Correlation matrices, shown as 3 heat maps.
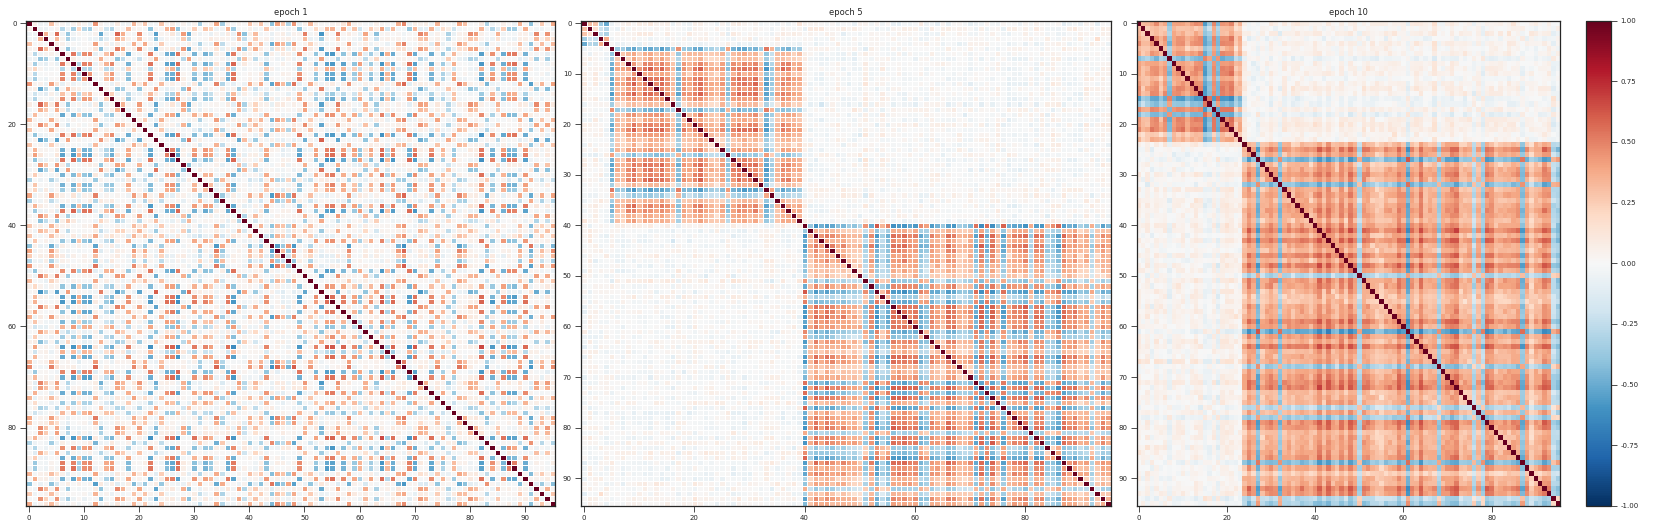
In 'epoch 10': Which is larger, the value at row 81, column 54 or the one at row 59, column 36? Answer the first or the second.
the second
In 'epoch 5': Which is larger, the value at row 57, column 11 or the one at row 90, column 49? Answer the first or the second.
the second
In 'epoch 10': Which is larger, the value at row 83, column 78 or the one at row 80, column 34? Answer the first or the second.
the second
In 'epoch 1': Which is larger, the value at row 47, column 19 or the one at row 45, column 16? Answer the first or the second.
the second
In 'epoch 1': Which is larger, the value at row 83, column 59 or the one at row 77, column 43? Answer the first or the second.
the first
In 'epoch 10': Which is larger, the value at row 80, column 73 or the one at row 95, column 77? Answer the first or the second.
the first
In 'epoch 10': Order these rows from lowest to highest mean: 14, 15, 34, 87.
87, 15, 14, 34
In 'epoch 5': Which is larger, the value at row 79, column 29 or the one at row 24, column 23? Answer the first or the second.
the second
